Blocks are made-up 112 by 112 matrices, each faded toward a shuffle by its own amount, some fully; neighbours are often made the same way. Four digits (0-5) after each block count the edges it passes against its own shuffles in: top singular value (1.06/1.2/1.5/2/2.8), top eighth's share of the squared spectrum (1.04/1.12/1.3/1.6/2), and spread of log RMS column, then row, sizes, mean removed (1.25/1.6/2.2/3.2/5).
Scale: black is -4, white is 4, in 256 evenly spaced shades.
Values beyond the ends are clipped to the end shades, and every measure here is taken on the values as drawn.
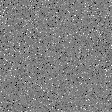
0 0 0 0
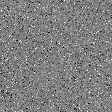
0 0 0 0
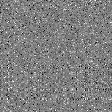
4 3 1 2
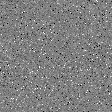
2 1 0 0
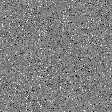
2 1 0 0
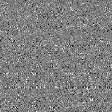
4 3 1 2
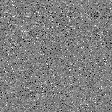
3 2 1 1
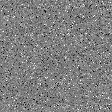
3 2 0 1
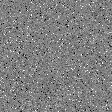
0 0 0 0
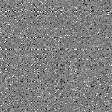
4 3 2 2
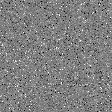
2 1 0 0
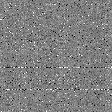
4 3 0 2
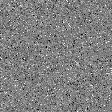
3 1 0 0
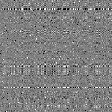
5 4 2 3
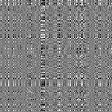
5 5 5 4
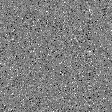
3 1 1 0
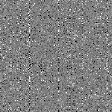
4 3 3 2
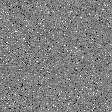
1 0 0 0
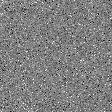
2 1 0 0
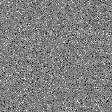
3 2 1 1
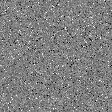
2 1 0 0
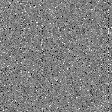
4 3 2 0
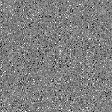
4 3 2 1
